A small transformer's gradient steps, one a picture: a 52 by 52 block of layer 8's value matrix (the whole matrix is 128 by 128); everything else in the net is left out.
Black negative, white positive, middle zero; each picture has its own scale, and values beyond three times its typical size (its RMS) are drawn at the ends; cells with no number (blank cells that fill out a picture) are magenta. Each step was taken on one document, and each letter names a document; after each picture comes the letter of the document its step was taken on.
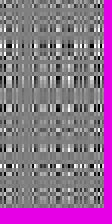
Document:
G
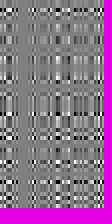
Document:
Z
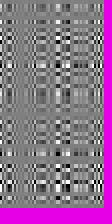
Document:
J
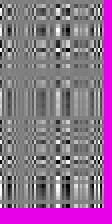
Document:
J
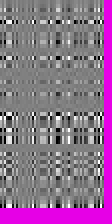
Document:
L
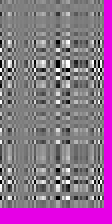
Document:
J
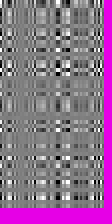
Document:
J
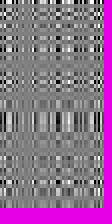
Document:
G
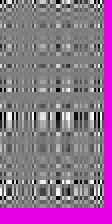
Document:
G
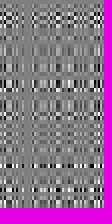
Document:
G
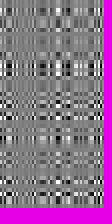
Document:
L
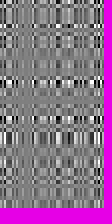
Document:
G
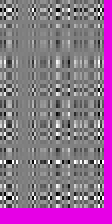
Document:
Z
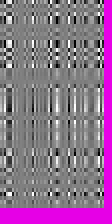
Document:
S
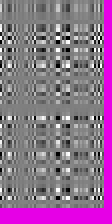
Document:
J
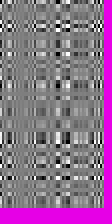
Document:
J
